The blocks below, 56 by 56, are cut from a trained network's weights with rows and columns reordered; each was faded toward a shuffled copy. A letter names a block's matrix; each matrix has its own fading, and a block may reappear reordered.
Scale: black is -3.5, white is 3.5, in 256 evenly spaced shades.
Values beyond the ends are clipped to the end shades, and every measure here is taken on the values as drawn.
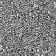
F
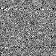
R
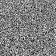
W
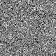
W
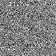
R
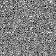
R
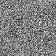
F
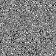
R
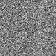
F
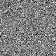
R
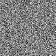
F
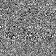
R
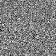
F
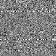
R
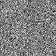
F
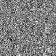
F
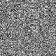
F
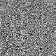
F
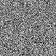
F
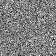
W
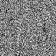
F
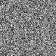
F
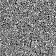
W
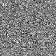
F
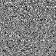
R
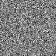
F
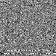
R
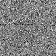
W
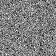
W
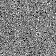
W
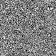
W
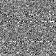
R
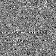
R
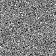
W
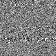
R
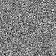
F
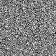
F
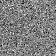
W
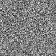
F
